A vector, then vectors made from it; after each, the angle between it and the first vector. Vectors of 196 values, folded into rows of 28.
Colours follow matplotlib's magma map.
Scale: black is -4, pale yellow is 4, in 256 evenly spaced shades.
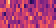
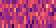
orthogonal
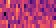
nearly parallel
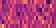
orthogonal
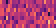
orthogonal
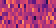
partly aligned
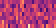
partly aligned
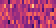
orthogonal
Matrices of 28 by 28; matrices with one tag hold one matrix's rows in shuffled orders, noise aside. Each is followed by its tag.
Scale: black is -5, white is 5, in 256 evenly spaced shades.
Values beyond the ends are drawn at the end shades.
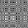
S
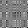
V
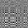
S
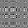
S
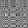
S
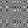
V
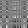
V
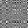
V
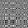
S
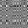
V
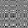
S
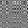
V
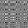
S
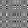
V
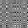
V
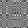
V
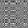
S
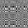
S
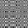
S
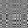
V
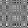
V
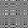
S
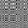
S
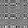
S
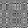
V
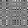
V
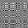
S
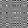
V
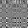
V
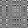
V
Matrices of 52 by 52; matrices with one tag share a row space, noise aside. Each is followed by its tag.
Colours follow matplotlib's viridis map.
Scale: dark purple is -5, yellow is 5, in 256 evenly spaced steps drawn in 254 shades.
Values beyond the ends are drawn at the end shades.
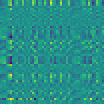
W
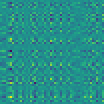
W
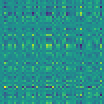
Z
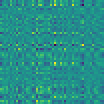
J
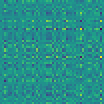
Z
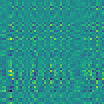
W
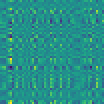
W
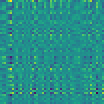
W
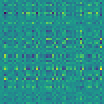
Z
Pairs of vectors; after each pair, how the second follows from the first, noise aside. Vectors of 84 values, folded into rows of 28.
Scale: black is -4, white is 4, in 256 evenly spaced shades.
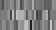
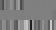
partly zeroed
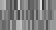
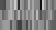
negated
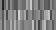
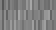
shrunk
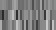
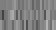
shrunk
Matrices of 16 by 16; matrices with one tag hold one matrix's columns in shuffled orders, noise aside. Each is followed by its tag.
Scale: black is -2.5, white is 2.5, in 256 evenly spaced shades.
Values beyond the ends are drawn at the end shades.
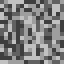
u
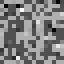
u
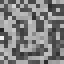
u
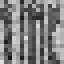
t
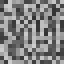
u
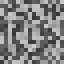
u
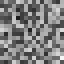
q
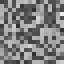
q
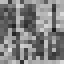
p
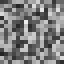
u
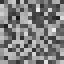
q
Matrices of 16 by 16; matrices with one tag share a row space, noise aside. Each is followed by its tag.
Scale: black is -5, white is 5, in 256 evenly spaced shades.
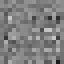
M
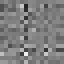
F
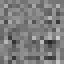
M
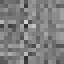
F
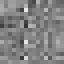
F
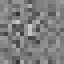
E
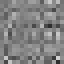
M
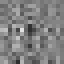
E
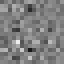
E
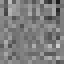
M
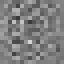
E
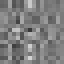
E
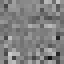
M
